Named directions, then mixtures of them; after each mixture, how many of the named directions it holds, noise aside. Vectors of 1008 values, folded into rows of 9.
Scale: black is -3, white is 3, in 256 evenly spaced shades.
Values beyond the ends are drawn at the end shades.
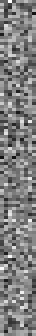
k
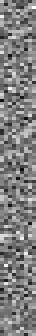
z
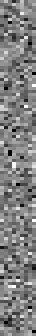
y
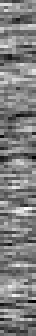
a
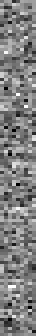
three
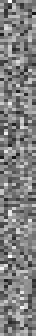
one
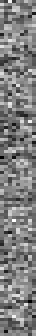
two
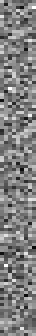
one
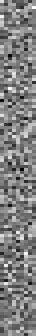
one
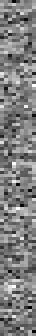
three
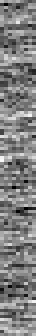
two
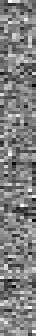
three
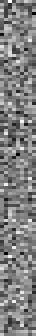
one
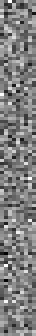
two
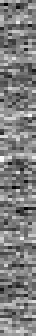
two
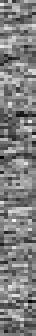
two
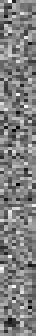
two
